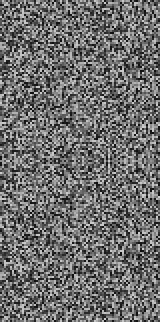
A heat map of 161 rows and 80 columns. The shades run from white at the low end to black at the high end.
Seam: none. Histogram: flat. Stripes: none. Grain: fine. Mirror symmetry: top to bottom. Odd rows or columns: none.
